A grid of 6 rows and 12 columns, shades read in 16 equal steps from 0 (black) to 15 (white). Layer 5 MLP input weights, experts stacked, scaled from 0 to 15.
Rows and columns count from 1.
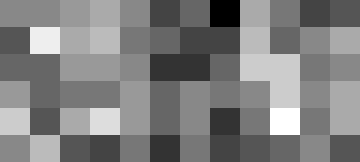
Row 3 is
6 6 9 9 8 3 3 6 12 12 7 8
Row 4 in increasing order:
6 6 7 7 7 8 8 8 9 9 10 12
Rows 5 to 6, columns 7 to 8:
8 3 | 7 4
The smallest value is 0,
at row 1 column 8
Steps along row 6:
up down down up down up down up up up down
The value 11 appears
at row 2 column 4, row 2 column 9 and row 6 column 2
